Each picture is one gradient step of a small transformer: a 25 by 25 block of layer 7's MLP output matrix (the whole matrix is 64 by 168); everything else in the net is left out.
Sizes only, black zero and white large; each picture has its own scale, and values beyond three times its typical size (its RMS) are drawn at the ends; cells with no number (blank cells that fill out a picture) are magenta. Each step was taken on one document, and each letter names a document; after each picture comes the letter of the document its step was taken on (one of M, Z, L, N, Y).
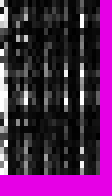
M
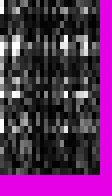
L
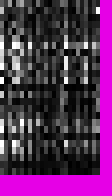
L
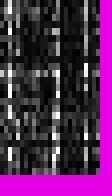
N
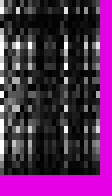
L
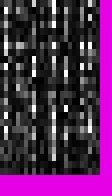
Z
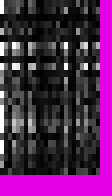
L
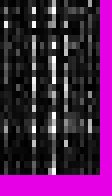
Z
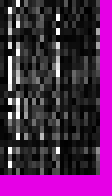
N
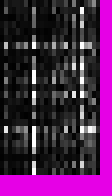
Z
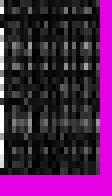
L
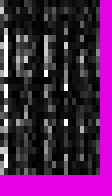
M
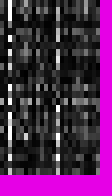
N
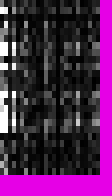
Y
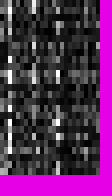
N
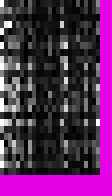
L
